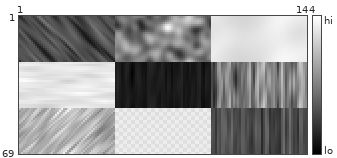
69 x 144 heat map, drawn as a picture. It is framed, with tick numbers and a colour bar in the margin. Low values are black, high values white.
The table splits into 3 rows of 3 panels. Panel 1,1: low, slanting down to the right. Panel 1,2: middling, blotchy, strong in contrast. Panel 1,3: very high, smooth, faint in contrast. Panel 2,1: very high, streaked across, faint in contrast. Panel 2,2: very low, streaked downward, faint in contrast. Panel 2,3: middling, streaked downward, strong in contrast. Panel 3,1: high, slanting up to the right. Panel 3,2: very high, checkered, faint in contrast. Panel 3,3: low, streaked downward.
